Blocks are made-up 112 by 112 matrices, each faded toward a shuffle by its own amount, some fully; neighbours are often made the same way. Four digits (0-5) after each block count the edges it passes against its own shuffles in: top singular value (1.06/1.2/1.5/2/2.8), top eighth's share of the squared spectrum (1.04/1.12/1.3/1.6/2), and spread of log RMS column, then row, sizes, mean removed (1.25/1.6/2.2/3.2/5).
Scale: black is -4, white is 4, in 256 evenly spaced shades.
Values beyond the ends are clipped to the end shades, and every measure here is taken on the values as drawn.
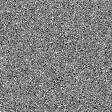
0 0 0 0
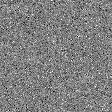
0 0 0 0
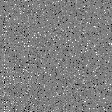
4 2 1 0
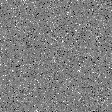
2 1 0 0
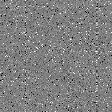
4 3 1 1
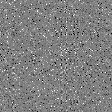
4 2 1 1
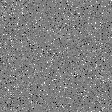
3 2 0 0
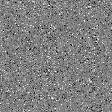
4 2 1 0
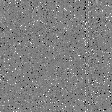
3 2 1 0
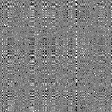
5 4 3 3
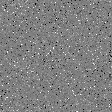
0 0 0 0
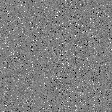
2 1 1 0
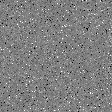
0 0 0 0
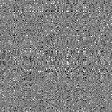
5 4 3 3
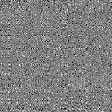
4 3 2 2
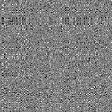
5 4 3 3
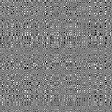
5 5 4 4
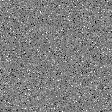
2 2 0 0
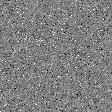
1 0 0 0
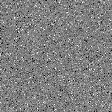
3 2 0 1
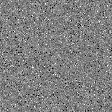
3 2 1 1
